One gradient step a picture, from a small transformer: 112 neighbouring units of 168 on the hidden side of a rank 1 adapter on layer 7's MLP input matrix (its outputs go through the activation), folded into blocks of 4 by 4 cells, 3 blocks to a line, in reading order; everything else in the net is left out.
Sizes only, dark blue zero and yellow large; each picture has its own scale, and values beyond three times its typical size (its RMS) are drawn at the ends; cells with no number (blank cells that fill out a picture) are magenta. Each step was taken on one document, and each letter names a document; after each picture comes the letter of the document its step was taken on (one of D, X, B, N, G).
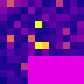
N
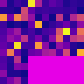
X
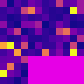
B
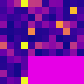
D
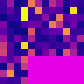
D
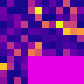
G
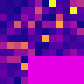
B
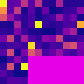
N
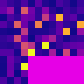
N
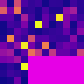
N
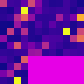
X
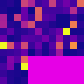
B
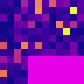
B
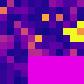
N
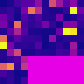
B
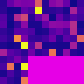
D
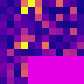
D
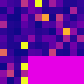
D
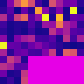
D
